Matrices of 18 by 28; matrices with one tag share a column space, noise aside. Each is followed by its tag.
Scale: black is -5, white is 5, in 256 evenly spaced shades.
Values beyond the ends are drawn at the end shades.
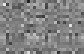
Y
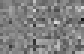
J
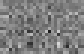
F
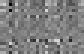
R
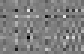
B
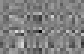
F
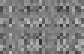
J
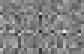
F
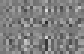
J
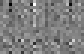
R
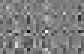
F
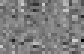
R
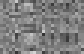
Y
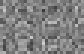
J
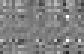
R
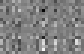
J
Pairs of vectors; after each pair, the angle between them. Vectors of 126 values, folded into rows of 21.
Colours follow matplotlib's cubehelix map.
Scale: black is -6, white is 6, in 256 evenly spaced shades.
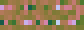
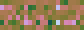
nearly parallel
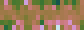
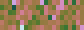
orthogonal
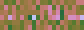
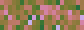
partly aligned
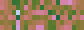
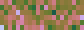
partly aligned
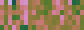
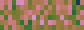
partly aligned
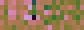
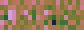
partly aligned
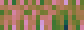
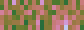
nearly opposite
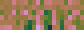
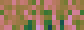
nearly parallel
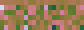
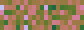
nearly parallel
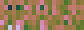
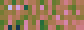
nearly opposite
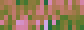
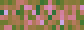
orthogonal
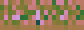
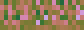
nearly opposite
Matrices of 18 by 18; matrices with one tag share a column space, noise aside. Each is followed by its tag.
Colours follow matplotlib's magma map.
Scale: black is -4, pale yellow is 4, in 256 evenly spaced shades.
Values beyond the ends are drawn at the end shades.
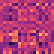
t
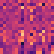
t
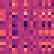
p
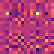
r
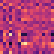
t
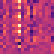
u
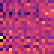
r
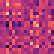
p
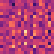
p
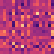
p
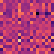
r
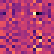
r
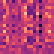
u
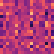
p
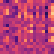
u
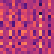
p
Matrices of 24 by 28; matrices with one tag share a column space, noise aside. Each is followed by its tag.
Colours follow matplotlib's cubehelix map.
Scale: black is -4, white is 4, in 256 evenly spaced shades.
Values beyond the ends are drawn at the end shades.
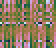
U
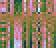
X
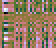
X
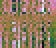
X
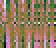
U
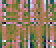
U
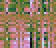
X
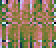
U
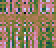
X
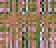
X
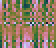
U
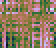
X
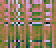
U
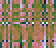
U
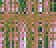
X
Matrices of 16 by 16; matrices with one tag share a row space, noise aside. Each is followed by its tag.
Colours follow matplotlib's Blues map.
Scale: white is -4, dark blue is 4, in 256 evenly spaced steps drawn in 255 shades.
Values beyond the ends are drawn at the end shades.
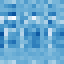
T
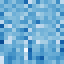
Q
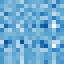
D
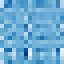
Q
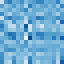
Q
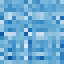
Q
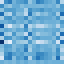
Q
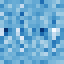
D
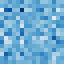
D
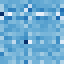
Q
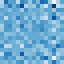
D
